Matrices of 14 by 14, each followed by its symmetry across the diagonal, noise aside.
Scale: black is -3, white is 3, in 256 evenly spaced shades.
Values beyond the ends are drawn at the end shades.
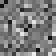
symmetric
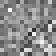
symmetric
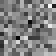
neither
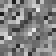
symmetric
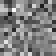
antisymmetric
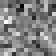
antisymmetric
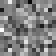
antisymmetric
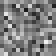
antisymmetric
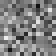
antisymmetric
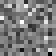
neither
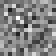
symmetric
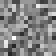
neither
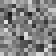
neither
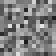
antisymmetric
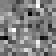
antisymmetric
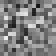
antisymmetric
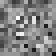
symmetric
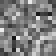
symmetric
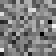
neither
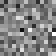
neither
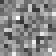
symmetric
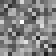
symmetric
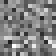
neither
